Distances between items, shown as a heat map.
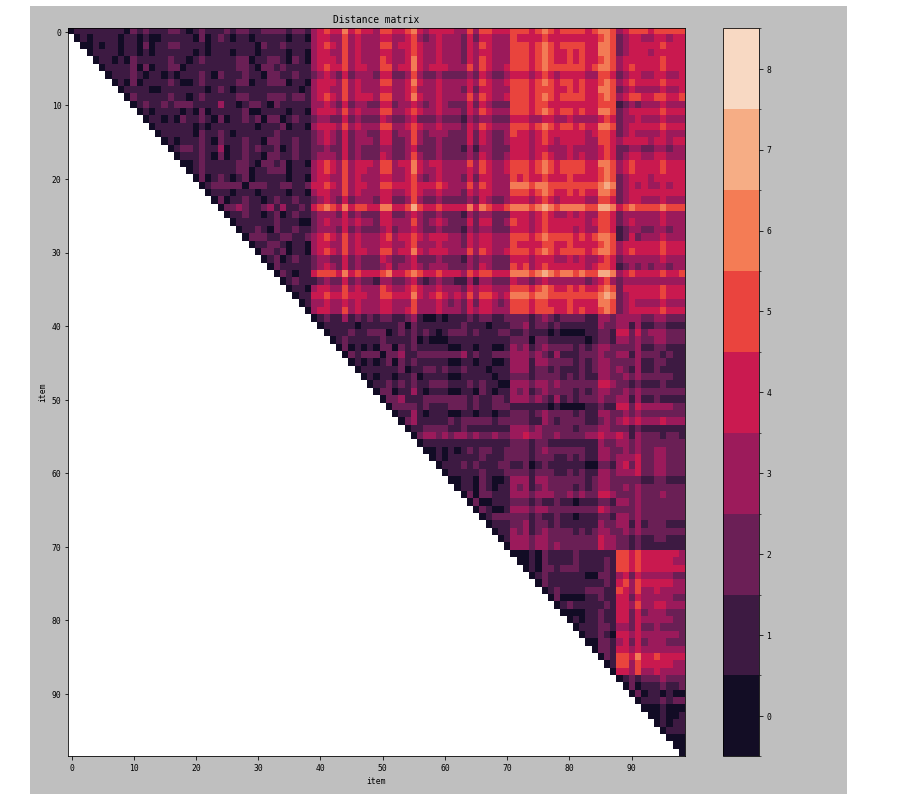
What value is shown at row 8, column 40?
4
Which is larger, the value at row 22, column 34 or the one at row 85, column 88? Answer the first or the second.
the second
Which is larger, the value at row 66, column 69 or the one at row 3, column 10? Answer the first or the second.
the first
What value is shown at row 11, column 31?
1
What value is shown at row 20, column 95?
4
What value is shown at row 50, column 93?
1
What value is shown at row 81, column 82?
1
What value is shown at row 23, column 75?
4
